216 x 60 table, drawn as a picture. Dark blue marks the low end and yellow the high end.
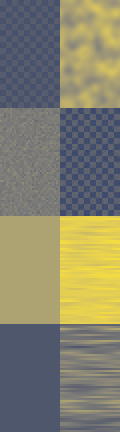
It is made of 4 by 2 panels. Panel 1,1: low, checkered, faint in contrast. Panel 1,2: high, blotchy. Panel 2,1: middling, fine-grained, faint in contrast. Panel 2,2: low, checkered. Panel 3,1: high, flat. Panel 3,2: very high, streaked across, faint in contrast. Panel 4,1: low, flat. Panel 4,2: middling, streaked across.
